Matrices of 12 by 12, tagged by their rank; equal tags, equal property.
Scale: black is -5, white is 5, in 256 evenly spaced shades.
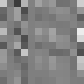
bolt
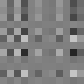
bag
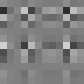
bag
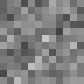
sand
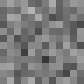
sand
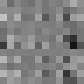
bolt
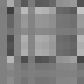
bag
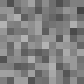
sand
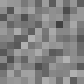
sand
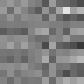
bolt
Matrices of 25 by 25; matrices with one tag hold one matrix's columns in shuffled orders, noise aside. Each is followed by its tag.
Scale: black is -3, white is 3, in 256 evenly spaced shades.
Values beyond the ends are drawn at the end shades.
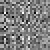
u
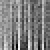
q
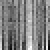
q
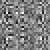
u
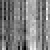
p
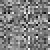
u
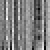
p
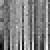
q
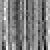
p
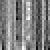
p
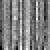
p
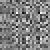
u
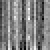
p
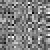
u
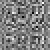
u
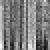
q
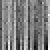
q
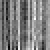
p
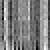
p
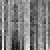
q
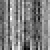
p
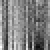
q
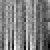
q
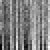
q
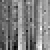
q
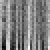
q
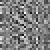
u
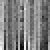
q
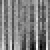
q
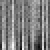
q
